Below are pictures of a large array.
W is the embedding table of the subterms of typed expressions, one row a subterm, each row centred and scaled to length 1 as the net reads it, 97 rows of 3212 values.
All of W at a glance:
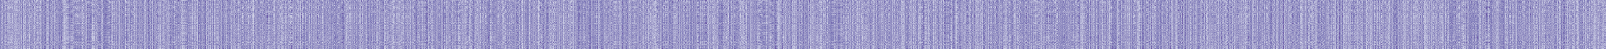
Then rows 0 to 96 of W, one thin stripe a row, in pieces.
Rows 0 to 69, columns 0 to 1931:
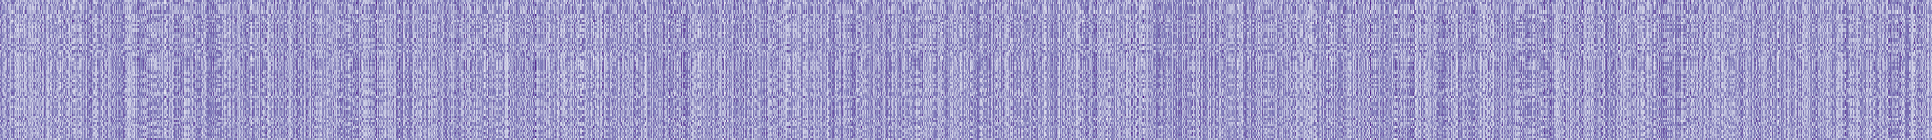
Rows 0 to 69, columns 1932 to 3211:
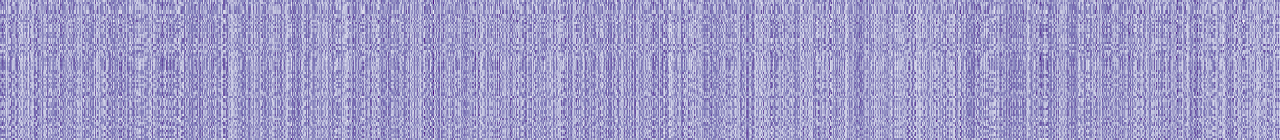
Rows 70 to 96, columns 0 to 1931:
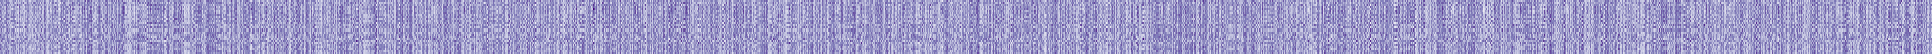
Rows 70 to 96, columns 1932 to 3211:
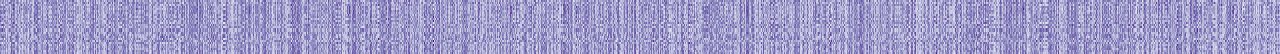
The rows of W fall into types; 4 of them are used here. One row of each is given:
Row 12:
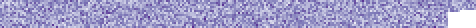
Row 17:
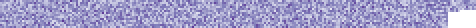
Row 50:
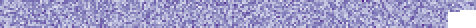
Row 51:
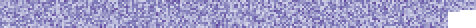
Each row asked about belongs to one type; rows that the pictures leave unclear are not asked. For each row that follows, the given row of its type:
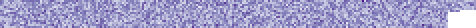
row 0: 50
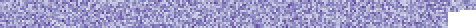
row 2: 17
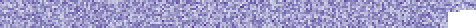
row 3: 17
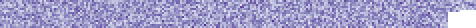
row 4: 17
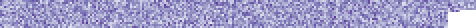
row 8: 50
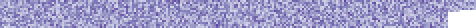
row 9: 51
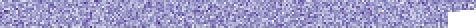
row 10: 12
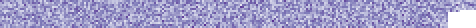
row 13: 17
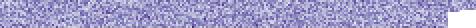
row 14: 12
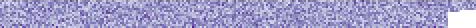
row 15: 12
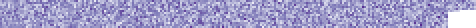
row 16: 51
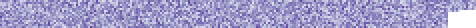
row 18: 17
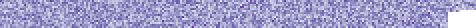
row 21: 17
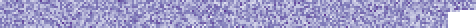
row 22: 51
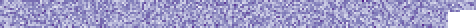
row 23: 50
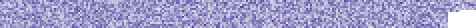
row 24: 17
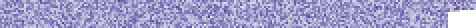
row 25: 51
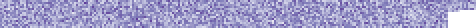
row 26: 51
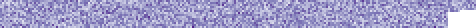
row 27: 12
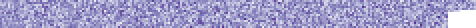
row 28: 51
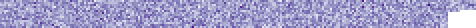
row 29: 17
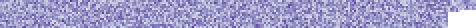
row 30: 17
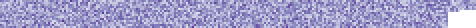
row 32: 17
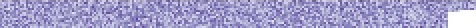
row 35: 51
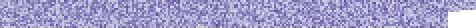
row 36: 51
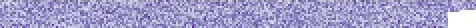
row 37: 12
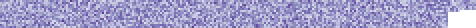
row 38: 17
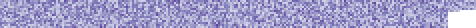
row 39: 51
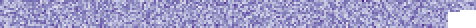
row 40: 50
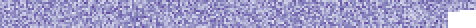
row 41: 51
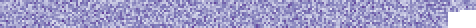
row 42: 17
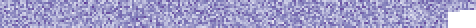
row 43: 51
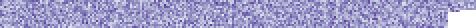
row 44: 50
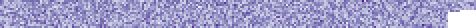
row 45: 50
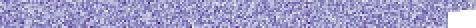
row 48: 17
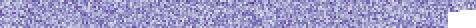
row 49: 12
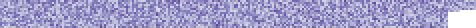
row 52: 51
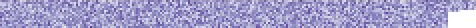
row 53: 17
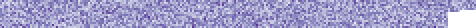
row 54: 12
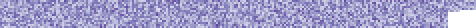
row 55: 51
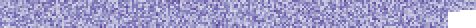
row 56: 51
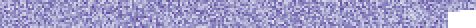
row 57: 51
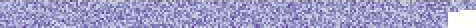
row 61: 17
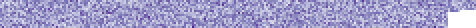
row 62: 12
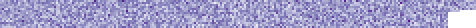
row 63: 51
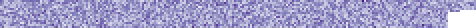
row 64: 50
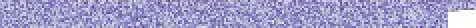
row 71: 51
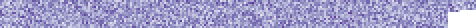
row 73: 12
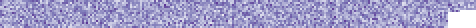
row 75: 50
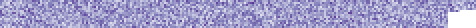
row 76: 12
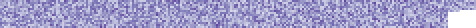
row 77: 51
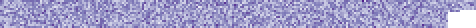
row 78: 50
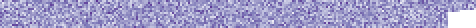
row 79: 12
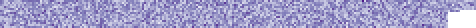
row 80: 50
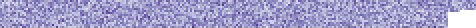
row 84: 12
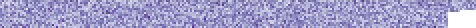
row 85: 12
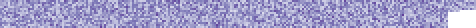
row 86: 51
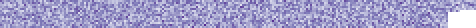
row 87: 17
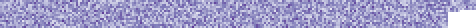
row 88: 17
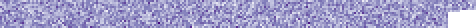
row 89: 17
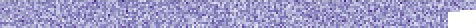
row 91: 51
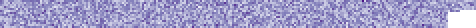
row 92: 50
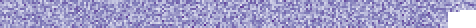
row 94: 17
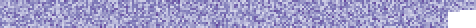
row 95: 51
